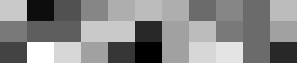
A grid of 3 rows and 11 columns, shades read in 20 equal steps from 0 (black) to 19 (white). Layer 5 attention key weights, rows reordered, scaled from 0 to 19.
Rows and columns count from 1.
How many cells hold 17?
1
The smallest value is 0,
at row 3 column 6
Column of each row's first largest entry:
1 4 2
